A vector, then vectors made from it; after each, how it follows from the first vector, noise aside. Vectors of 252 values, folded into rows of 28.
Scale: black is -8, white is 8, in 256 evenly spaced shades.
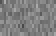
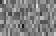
scaled up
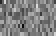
scaled up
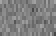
reversed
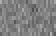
reversed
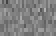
wrapped around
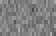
reversed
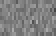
wrapped around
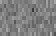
reversed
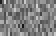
scaled up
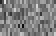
scaled up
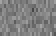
reversed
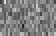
scaled up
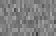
wrapped around
